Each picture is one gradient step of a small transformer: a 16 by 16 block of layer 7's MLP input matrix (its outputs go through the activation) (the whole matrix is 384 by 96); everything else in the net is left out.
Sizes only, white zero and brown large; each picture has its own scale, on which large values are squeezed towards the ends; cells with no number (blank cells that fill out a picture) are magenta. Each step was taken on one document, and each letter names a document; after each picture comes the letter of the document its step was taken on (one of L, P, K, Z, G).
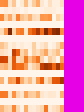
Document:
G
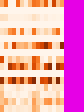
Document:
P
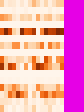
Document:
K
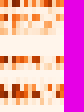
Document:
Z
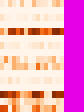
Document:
K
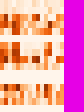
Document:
Z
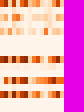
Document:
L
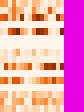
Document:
G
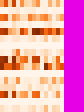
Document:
G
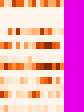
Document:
P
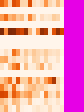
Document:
G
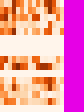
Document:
Z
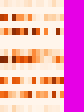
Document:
L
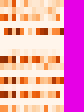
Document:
G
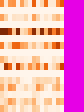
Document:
K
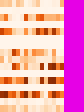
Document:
G
